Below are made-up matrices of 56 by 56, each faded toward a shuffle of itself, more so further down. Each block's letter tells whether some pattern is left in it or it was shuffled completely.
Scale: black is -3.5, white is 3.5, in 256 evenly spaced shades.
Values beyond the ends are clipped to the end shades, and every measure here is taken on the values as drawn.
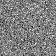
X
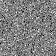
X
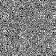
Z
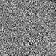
Z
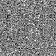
Z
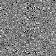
Z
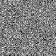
Z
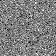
X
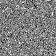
X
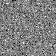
X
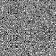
Z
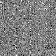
Z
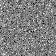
X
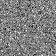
X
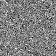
X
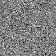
X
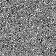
X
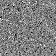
X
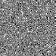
Z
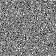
X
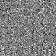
Z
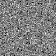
Z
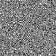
Z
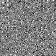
Z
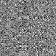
Z
